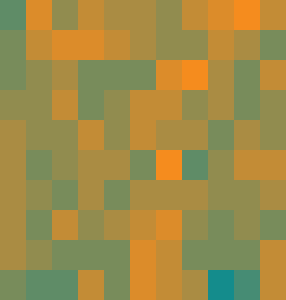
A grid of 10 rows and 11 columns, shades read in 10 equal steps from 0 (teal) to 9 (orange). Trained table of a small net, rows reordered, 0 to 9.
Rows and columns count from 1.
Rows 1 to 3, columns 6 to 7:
6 5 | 6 5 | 4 8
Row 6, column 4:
6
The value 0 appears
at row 10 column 9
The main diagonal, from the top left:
3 7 6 4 5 4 6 5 4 2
